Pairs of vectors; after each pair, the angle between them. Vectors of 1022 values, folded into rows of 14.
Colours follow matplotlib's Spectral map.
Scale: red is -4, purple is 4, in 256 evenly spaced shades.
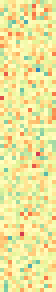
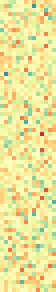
partly opposed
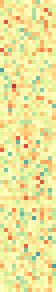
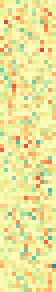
nearly parallel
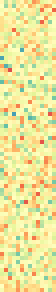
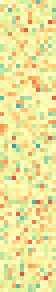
partly opposed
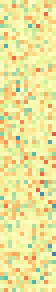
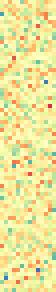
partly aligned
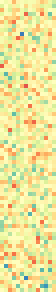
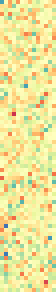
partly opposed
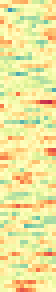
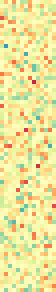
orthogonal
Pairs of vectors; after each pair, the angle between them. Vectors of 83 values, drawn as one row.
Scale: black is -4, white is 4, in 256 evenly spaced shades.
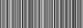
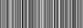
nearly parallel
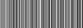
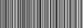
nearly opposite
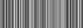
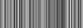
nearly opposite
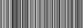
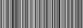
nearly parallel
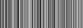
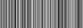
orthogonal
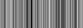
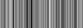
nearly parallel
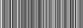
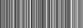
orthogonal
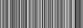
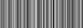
partly opposed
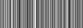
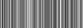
partly opposed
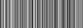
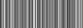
nearly parallel
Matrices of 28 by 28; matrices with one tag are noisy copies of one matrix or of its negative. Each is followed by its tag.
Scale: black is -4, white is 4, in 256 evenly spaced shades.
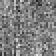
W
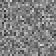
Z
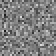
Z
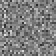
Z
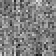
W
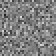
Z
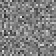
Z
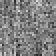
W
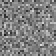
Z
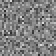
Z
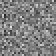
Z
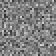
Z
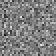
Z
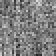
W
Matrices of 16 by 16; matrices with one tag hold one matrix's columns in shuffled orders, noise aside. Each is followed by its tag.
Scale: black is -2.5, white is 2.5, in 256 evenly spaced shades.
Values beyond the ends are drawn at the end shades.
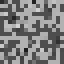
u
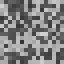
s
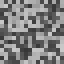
u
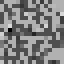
u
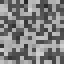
s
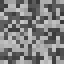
s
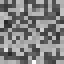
s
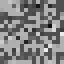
s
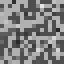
u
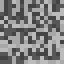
s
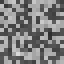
u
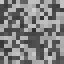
u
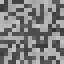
u
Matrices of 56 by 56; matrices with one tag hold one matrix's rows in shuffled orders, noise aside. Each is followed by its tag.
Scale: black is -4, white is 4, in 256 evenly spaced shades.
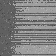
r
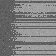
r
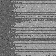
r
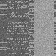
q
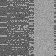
q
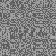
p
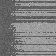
r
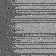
r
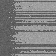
r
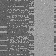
q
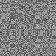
p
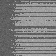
r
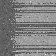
r
